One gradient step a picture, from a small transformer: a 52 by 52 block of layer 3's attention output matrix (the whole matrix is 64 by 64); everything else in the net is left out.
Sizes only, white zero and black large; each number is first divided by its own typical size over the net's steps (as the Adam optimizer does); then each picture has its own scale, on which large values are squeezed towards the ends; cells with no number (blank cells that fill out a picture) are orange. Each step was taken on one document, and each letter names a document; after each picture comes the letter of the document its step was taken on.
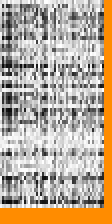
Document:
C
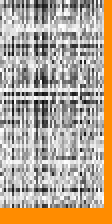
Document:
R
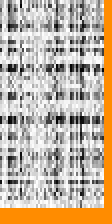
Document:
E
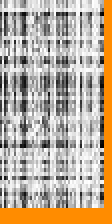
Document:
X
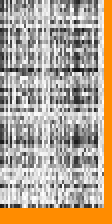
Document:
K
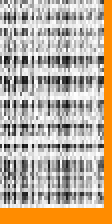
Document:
X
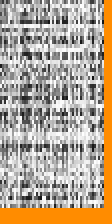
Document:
C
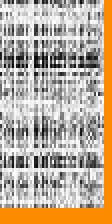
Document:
R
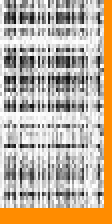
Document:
X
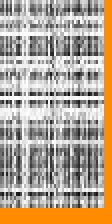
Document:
K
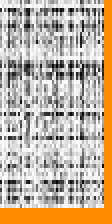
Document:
E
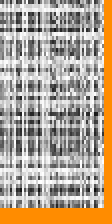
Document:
K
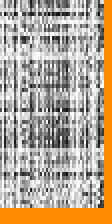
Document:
X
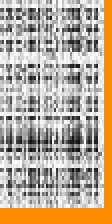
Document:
K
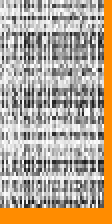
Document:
C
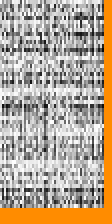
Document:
C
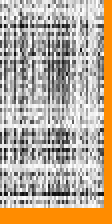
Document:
X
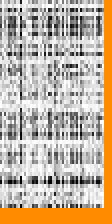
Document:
E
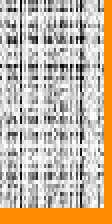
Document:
E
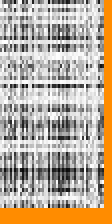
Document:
X
